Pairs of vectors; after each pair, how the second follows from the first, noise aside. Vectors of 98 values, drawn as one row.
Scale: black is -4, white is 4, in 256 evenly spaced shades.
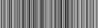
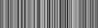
shuffled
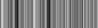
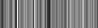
sign-scrambled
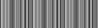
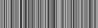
shuffled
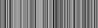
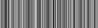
sign-scrambled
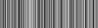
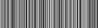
shuffled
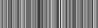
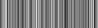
shuffled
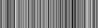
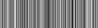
sign-scrambled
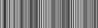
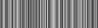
shuffled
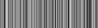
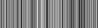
shuffled
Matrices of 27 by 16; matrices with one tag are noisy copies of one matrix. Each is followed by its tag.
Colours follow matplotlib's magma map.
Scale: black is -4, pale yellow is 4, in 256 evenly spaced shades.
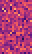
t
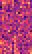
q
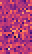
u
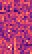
q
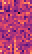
q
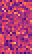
t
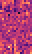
q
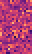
u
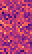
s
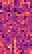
q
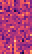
q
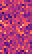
s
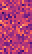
s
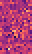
u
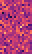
s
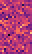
s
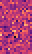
u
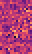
u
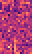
q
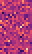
s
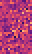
u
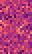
s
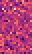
t
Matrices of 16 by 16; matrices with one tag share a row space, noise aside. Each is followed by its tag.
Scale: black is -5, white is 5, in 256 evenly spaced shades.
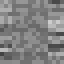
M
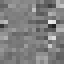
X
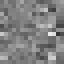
X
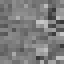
X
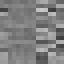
X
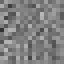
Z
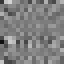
Z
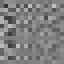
Z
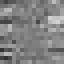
M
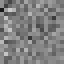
Z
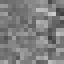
X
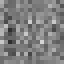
Z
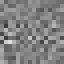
Z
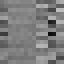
X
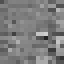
X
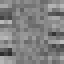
M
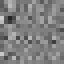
Z
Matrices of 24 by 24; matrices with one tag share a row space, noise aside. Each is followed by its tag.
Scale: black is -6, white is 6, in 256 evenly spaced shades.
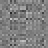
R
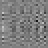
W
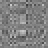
R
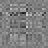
R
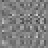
W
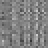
W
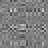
R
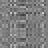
R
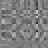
W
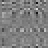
W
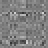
R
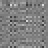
R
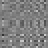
W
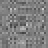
R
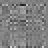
R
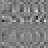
W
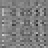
W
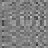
W
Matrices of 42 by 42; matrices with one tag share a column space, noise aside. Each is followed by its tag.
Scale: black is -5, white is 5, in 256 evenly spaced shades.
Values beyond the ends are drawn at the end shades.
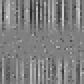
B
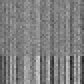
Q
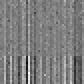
Q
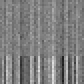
Q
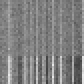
Q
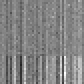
Q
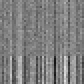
Q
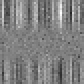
B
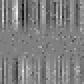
B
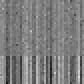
Q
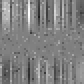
B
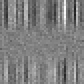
B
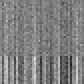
Q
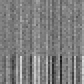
Q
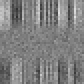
B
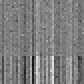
Q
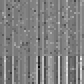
Q
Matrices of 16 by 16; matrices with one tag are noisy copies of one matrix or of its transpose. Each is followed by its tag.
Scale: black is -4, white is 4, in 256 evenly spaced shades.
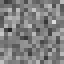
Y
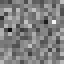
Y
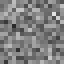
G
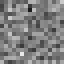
Y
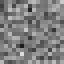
Y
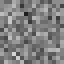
G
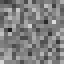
Y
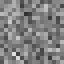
G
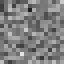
Y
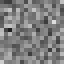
Y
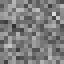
G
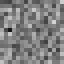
Y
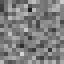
Y
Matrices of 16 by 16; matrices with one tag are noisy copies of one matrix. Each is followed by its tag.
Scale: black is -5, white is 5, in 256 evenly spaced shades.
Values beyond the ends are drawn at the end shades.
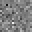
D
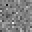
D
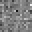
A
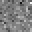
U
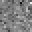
U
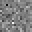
D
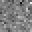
U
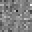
A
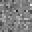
A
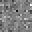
A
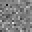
D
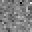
U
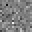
D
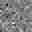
D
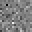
D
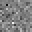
D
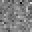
U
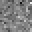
U
